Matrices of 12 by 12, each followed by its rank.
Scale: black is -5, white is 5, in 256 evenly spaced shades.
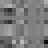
two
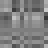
one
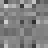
two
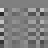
one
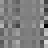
one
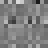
two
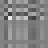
one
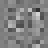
two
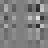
one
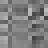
two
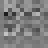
two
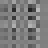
one
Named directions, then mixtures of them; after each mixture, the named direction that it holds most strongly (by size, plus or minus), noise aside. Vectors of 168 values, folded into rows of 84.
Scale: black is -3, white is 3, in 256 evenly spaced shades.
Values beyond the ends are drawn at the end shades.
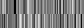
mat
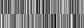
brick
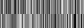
brick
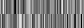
mat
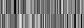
mat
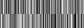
brick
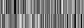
mat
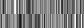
mat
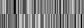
mat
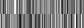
mat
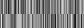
brick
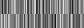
brick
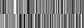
mat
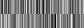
brick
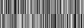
brick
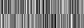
brick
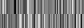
mat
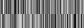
brick
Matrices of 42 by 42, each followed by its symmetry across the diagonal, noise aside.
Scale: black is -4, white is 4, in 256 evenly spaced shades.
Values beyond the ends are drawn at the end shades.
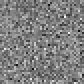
antisymmetric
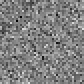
symmetric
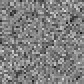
symmetric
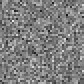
neither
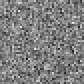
neither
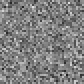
antisymmetric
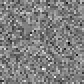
antisymmetric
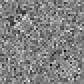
symmetric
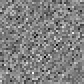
symmetric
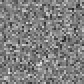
antisymmetric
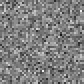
neither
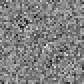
symmetric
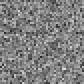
neither
